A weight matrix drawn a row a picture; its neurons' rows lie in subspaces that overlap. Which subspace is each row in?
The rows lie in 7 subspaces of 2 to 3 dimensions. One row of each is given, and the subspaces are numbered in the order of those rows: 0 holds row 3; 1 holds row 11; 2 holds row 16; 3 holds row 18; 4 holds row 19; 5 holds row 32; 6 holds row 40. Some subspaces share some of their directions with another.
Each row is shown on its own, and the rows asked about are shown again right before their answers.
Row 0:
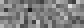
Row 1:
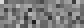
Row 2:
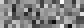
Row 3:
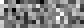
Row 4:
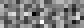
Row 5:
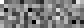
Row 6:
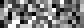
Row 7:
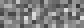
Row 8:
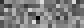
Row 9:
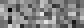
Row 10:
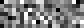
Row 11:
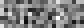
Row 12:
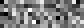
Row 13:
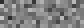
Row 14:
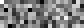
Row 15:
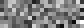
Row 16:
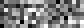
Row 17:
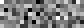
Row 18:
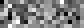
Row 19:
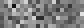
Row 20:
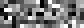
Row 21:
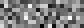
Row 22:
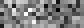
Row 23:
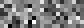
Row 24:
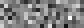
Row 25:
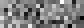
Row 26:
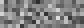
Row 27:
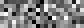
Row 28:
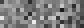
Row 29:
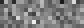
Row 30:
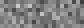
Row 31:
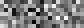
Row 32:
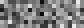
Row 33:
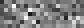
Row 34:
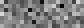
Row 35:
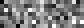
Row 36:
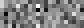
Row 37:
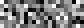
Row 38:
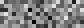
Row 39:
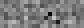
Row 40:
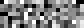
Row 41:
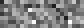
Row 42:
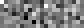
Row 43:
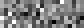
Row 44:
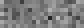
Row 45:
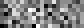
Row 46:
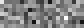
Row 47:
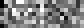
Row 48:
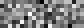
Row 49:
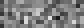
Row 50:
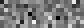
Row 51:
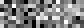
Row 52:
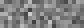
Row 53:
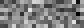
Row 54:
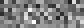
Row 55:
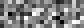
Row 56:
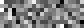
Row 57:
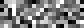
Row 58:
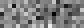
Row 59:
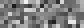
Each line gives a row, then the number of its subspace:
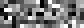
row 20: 5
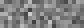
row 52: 6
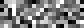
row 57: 3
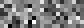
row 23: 3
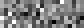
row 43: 2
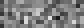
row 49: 1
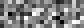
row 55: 1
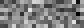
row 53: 3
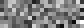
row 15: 3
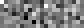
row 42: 1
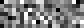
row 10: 6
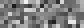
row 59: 2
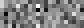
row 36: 0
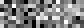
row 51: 4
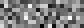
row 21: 5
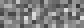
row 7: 1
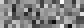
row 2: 2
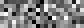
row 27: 0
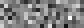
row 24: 5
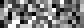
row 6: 3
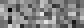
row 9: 5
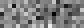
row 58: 4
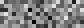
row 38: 0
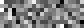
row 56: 3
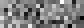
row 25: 2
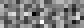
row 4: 1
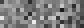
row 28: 2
